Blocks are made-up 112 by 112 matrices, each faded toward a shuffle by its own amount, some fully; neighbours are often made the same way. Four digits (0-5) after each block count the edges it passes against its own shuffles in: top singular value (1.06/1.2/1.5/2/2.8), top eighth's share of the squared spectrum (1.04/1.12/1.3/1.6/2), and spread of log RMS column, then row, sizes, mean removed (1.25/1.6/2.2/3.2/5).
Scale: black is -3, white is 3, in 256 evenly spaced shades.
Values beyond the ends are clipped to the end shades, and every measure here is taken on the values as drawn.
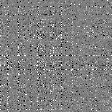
2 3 3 3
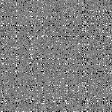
2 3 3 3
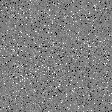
1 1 0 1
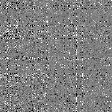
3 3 3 3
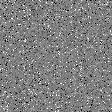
1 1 0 1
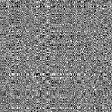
5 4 3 3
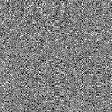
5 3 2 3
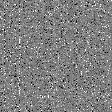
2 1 2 0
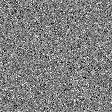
0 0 0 0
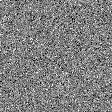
0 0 0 0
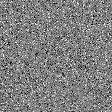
2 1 0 0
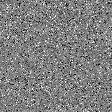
1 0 0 0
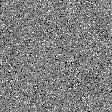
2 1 0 0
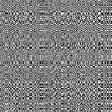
5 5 4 4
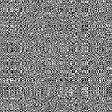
5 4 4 3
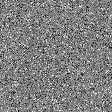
0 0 0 0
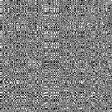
5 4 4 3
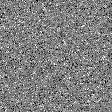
2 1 0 0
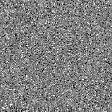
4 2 1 1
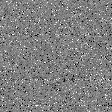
1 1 0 1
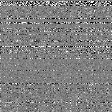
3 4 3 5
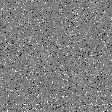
1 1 0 1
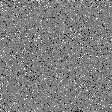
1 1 0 1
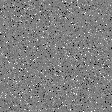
0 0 0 0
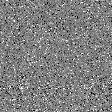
1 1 1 2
